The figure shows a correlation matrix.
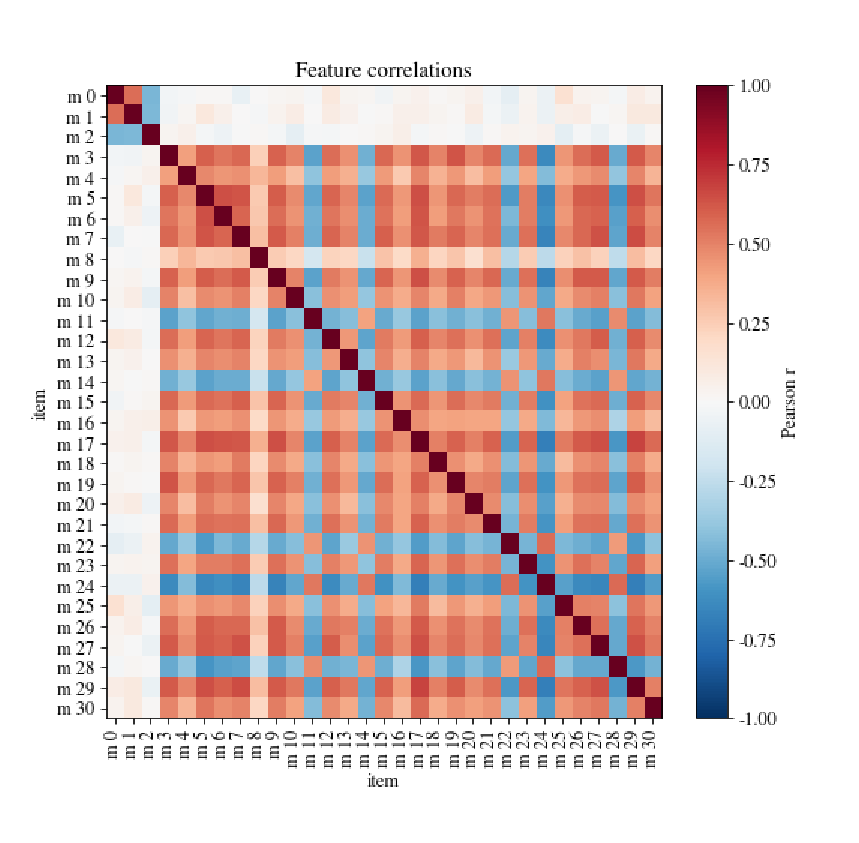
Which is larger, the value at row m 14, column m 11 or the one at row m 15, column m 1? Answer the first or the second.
the first
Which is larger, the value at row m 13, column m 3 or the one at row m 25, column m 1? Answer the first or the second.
the first
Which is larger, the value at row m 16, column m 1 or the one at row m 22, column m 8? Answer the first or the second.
the first
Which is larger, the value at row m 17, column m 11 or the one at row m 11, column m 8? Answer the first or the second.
the second
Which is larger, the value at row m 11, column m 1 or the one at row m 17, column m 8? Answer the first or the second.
the second
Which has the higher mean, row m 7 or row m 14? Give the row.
m 7
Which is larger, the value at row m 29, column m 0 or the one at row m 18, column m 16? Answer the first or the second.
the second
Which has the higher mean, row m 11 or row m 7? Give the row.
m 7
